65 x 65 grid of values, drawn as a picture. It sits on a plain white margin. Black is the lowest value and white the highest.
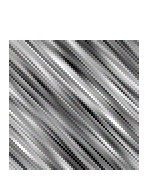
There is no overall slope. The ninth with the lowest average is the bottom middle. No single row or column stands out from its neighbours. Streaks slant down to the right. The histogram is bell-shaped. The halves do not mirror each other.
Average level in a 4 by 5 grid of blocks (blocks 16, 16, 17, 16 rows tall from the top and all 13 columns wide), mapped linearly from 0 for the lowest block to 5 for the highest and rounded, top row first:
4 5 1 2 1
2 2 4 4 4
5 3 1 2 3
4 3 0 1 2
